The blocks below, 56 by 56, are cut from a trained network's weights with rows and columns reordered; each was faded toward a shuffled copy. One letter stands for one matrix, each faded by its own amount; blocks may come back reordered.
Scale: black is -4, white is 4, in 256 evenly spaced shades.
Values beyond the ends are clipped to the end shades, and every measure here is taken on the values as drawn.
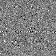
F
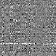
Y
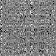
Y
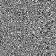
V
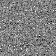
F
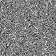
F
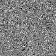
V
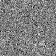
F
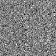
V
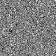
V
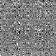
Y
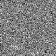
V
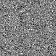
V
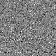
F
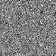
V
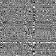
Y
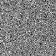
V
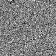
F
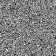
F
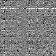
Y
